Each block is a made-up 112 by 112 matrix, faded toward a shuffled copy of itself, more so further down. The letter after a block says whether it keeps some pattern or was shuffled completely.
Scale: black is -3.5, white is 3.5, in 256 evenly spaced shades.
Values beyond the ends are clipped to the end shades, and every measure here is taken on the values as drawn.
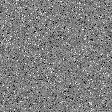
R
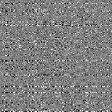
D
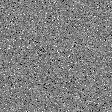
R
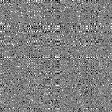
D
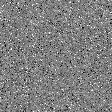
R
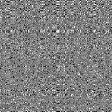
D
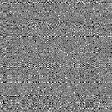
D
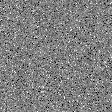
R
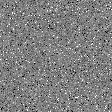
R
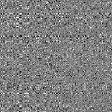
D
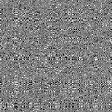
D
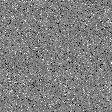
R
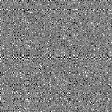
D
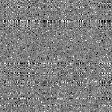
D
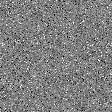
R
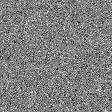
R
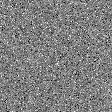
R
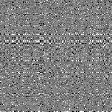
D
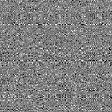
D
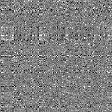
D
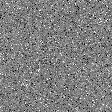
R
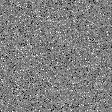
R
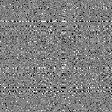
D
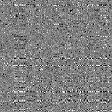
D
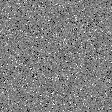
R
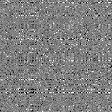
D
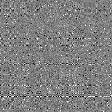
D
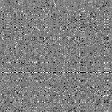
D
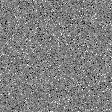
R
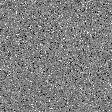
R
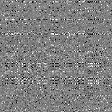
D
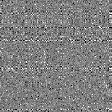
D
